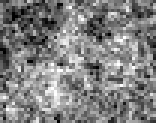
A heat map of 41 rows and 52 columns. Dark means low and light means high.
The halves do not mirror each other. No regular stripes run through it. The field is mottled with small blotches.
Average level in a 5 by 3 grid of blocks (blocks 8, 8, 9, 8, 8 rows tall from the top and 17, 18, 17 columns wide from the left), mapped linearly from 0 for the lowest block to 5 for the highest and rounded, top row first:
0 3 3 / 1 4 4 / 3 5 5 / 5 5 4 / 4 4 2
